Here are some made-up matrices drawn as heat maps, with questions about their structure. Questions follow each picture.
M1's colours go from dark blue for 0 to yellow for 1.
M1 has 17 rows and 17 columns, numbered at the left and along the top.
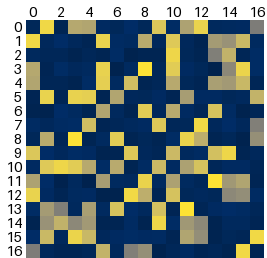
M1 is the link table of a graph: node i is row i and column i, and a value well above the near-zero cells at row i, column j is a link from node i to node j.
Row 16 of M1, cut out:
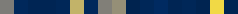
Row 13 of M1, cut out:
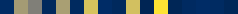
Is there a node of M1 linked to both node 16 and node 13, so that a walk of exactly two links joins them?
no
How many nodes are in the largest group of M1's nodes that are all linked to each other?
2
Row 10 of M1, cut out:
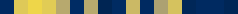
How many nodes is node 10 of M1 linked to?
8
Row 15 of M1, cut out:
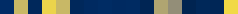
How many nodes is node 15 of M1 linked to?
6
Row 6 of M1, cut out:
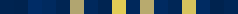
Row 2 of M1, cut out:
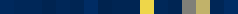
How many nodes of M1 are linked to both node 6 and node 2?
2
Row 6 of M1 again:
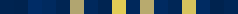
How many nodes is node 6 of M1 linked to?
4
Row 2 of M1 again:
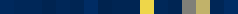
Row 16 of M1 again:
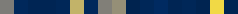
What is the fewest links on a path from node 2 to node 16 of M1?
4
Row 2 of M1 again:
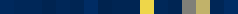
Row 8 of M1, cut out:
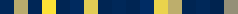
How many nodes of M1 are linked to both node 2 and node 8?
0
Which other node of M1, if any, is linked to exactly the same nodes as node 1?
node 11
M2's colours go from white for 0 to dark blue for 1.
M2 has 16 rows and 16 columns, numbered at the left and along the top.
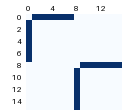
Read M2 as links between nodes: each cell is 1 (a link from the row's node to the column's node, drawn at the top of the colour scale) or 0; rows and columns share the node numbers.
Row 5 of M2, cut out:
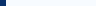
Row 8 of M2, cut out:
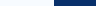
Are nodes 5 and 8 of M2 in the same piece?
no
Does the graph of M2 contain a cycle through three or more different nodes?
no
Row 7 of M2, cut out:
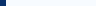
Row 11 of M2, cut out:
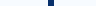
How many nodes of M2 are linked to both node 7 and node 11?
0
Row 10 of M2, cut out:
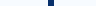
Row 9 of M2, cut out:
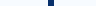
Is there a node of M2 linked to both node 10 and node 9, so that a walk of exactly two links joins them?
yes
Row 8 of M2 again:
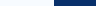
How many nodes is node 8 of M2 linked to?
7
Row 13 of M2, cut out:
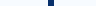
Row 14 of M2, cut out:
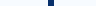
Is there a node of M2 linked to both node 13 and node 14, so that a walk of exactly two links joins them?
yes
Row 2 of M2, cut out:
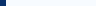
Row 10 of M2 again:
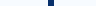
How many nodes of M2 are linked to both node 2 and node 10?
0
